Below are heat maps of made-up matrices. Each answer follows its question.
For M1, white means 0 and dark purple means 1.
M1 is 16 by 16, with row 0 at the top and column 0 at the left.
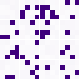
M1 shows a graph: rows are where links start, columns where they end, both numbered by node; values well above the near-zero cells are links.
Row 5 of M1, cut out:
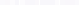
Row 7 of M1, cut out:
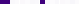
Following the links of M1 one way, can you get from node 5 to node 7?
no
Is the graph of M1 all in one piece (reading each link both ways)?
yes
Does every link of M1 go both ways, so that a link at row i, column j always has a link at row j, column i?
no
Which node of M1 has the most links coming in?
node 7
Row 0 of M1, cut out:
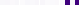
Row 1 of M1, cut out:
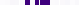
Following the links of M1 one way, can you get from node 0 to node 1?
yes
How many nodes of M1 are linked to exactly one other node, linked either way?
0
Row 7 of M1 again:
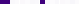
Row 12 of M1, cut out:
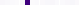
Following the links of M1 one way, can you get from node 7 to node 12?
yes
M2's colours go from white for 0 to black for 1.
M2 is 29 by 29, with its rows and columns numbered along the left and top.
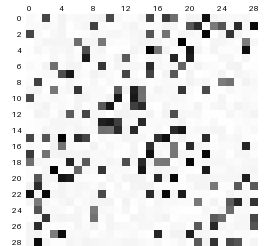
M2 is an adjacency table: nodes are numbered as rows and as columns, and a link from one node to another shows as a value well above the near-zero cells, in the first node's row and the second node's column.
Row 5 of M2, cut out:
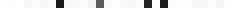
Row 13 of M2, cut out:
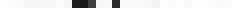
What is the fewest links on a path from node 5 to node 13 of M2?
3
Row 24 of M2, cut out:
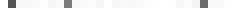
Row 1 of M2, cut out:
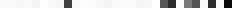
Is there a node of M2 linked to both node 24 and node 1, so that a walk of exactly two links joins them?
yes
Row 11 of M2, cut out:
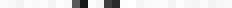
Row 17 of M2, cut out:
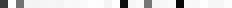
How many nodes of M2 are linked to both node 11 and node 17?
0
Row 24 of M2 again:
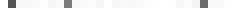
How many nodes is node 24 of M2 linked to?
3
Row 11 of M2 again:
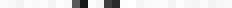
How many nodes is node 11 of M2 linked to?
4
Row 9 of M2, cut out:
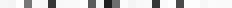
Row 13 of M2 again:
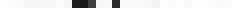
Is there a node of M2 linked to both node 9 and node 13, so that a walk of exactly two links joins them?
yes
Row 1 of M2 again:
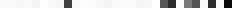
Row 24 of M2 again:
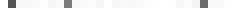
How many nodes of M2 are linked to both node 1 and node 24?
1
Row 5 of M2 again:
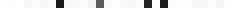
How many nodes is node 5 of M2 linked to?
4
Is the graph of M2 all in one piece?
yes
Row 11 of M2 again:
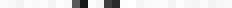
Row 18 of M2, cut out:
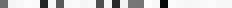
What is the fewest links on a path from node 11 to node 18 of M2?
2
